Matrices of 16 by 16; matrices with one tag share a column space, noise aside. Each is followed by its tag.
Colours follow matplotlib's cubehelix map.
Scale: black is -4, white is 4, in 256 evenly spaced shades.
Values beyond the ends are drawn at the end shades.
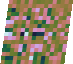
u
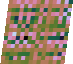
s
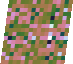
s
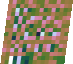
u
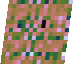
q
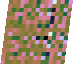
s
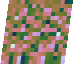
u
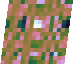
q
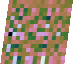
u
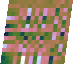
u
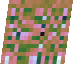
u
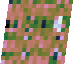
q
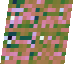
s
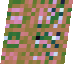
s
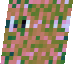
q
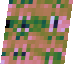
q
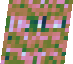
q
